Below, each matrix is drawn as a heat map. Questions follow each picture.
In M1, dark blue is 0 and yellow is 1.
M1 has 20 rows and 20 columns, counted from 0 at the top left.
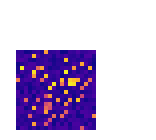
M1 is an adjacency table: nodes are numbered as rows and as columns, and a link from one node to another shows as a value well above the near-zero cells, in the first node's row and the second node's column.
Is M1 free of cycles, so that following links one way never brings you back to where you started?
no
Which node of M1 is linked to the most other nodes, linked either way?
node 7
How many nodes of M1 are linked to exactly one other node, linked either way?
7
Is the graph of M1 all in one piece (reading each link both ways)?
yes
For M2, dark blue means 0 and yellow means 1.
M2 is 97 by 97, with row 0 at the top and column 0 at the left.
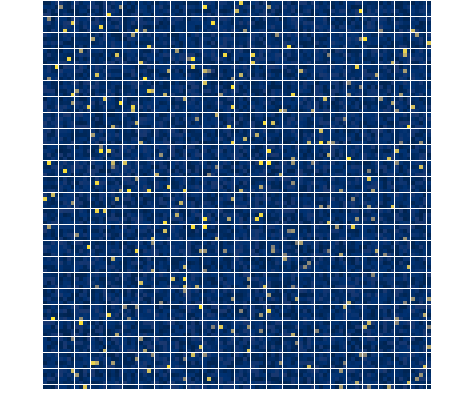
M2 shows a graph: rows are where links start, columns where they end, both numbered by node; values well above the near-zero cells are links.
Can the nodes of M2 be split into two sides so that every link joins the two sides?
no
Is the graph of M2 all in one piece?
yes
